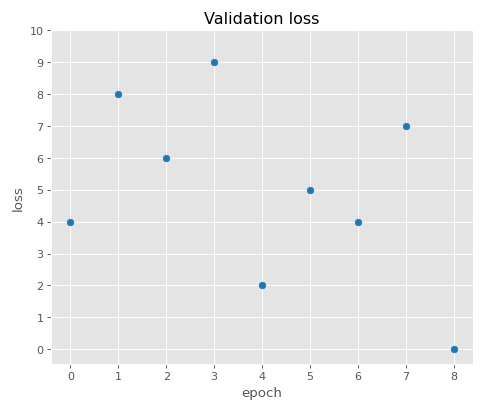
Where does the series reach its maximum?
3
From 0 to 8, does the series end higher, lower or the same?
lower
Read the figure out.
Title: Validation loss
x-axis: epoch, ticks 0 1 2 3 4 5 6 7 8
y-axis: loss, ticks 0 1 2 3 4 5 6 7 8 9 10
Values:
4 8 6 9 2 5 4 7 0
